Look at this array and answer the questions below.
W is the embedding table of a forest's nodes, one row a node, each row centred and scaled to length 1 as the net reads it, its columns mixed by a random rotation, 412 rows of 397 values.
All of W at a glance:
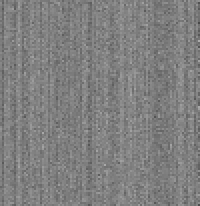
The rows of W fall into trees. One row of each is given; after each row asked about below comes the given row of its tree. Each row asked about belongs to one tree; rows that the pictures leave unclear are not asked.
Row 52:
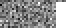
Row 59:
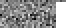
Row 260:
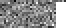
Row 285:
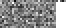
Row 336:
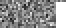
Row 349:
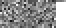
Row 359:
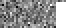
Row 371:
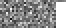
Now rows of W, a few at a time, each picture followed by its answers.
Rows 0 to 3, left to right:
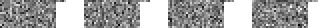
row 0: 349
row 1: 52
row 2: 285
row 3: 59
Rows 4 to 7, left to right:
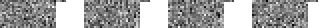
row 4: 349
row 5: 260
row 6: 260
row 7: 260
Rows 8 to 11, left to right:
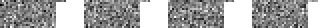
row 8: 260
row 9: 371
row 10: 59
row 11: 371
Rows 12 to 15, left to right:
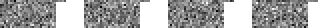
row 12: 260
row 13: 359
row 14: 52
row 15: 59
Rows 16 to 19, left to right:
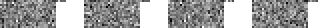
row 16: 285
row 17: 336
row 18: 285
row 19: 349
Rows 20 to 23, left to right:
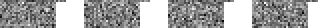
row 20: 59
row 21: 52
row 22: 59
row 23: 285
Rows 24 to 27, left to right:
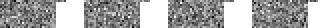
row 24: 260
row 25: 371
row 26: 285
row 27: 349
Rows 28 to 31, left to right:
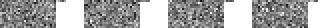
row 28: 349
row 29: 260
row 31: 371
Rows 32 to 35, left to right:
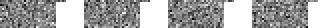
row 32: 336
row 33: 260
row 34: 349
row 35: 371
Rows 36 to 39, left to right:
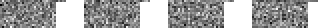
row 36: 260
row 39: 59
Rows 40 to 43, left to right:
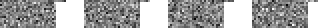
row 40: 52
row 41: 349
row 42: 349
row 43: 371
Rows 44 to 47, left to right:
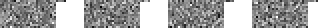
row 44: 260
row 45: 359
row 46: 260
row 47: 359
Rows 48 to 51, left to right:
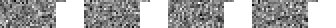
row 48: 260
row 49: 371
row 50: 59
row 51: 371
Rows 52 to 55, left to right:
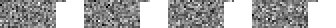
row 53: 336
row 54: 359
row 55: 59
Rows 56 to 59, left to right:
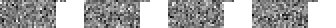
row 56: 285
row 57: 59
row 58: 52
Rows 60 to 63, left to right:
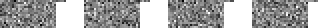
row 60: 260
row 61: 349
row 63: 371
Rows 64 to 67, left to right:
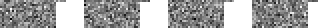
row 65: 52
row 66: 349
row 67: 260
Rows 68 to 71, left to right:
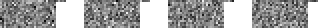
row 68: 285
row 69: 59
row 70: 52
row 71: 59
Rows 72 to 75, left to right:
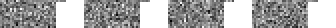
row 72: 371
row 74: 285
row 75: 371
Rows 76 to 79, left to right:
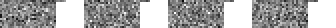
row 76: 59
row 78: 260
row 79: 59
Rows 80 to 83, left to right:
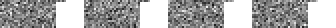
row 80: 349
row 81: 349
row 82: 59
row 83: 336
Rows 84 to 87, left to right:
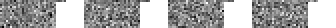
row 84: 260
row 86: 52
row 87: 371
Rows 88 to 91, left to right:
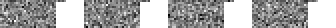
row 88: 336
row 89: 260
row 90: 59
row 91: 349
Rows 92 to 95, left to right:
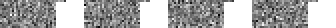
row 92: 52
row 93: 52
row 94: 260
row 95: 359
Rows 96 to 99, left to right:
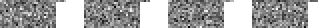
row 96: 371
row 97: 59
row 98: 59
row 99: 59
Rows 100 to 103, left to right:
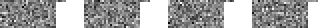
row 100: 336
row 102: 285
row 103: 371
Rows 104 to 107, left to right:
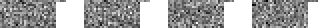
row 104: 371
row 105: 371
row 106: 359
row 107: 260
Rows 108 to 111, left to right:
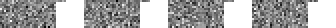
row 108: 371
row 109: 59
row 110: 359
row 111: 336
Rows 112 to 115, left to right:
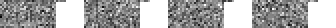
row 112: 59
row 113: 349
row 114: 349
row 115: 371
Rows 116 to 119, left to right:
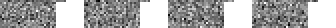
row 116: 59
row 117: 260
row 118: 59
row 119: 285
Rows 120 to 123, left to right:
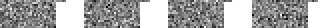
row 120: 371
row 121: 336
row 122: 336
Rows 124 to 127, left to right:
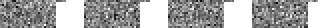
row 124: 359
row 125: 59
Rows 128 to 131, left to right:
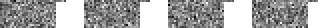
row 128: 260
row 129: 260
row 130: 52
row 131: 359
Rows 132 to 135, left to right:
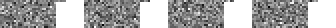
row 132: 336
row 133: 260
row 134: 371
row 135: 359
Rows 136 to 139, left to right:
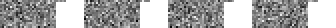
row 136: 359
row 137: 285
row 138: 359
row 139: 371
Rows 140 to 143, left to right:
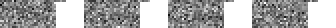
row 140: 52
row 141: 59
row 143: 285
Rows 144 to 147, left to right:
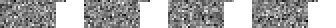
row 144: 260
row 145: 52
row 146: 59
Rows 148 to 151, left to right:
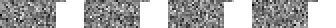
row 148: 59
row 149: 59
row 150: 336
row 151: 260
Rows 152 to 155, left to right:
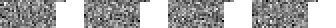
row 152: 52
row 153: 59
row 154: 59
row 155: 260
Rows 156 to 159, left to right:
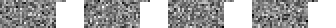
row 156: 371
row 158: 371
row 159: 59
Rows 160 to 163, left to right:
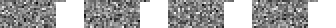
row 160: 336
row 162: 371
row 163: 59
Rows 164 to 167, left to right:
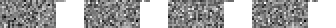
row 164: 336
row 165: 285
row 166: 59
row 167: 285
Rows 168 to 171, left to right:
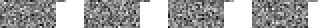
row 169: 285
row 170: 59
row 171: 371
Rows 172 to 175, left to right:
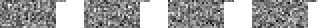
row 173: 371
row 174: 349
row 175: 336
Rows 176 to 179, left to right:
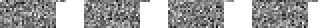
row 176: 371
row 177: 59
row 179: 59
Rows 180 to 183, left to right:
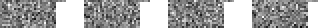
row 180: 59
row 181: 52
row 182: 336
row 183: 371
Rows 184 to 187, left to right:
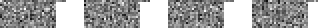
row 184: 59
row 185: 52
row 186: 59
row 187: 260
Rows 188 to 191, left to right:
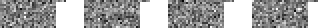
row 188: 359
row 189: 59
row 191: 59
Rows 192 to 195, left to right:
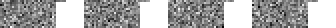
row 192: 260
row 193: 336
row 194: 371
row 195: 336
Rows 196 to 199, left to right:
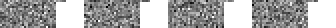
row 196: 371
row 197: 336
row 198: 371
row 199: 52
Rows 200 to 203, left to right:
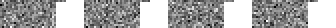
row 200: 260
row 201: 260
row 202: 59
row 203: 336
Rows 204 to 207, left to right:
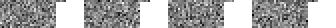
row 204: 260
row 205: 52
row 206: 52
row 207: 59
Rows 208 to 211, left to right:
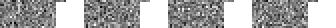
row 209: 359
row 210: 371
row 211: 260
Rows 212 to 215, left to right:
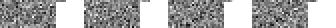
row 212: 359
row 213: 371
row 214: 336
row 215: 336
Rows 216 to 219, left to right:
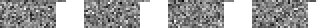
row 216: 59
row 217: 336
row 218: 260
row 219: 336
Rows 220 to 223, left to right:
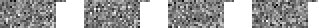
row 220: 260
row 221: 371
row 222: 260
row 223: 336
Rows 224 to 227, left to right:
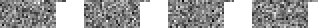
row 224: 52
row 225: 52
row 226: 260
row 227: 59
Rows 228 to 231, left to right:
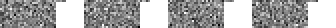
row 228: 371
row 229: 371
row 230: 349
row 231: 52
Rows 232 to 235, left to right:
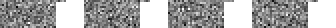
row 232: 359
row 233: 349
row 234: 371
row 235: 371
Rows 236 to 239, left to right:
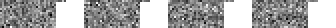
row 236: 260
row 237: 285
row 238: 59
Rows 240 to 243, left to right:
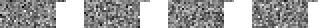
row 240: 336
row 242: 59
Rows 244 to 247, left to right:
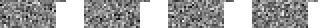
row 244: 52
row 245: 59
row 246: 336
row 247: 371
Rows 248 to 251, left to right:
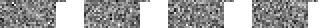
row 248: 285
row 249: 59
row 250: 371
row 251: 349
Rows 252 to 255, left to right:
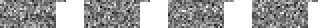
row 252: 59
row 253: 359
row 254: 59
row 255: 371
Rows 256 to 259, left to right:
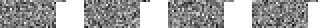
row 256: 371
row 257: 260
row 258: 371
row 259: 260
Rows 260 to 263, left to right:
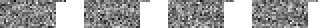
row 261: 59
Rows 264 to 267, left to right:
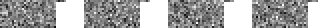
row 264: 336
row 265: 349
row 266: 359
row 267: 359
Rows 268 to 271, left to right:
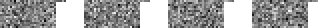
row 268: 260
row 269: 371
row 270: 371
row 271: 59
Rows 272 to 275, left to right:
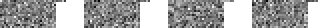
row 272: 260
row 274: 371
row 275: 260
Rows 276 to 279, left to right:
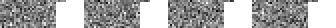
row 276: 359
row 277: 260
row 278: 52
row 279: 349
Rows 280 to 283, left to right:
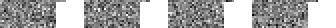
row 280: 59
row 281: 371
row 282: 336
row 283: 260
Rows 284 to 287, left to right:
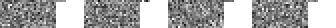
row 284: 59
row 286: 260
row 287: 371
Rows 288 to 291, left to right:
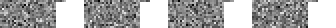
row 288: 336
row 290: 336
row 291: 371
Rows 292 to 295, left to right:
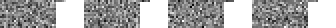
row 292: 336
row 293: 260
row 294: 336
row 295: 59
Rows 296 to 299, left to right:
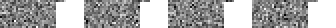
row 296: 336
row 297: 285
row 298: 336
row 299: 59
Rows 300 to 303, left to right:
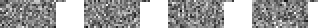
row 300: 371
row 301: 260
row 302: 52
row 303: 59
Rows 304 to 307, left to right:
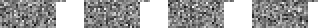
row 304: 52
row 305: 371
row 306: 52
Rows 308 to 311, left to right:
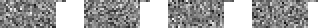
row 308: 371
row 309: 349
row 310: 260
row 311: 52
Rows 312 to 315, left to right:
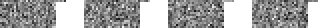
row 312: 52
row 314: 371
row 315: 59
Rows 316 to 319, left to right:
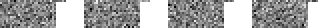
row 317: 371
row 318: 336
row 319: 349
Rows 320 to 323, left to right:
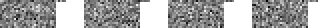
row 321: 349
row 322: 59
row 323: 359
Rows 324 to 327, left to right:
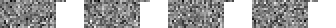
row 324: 260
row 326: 260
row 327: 285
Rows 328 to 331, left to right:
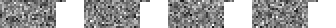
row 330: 359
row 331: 359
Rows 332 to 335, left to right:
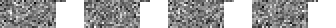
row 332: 349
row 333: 260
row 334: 349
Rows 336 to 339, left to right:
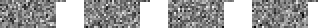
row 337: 260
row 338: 371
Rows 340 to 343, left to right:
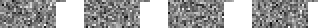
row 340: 359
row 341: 359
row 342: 371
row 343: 336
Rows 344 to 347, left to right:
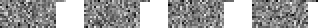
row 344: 336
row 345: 260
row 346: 260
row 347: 52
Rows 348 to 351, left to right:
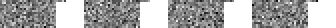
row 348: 359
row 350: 59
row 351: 52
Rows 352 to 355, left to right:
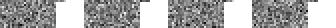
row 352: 336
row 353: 260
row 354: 336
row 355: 52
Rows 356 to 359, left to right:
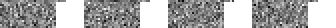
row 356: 52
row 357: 59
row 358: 260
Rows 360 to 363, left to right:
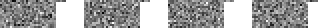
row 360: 260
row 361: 359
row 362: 52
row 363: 336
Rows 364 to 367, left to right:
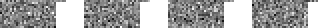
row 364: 371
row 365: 336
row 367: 260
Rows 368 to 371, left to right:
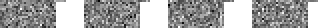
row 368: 371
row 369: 260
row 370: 260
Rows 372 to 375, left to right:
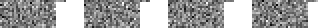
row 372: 52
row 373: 52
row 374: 52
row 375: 336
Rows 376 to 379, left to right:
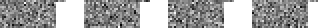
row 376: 336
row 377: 285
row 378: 336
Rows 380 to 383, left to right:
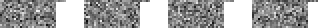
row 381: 285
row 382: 371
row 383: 59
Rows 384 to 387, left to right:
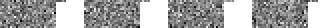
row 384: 260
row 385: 371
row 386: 371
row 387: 285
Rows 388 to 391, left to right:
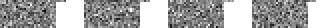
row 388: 359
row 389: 59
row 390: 371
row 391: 336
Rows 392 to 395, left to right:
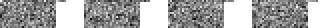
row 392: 59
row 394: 349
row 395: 371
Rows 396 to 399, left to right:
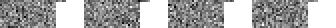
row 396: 52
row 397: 349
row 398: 336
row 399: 359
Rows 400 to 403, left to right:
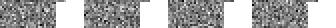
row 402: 260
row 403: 52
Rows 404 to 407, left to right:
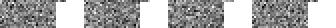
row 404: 285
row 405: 349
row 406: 371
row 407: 285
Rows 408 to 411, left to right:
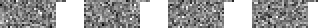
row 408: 260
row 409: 336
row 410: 260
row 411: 359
